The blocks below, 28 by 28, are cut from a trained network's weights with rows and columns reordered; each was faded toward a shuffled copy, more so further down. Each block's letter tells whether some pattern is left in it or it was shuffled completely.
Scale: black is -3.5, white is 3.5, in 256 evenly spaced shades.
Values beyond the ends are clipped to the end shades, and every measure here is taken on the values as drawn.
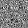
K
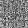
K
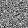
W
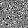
W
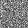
K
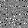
K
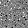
W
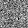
K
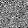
K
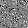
W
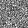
W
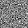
K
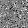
W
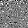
K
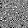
K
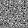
K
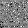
K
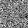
W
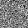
K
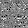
K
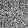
W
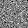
W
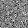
W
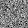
W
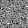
W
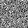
W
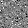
W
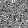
W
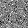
W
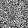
W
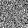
W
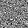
K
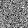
W
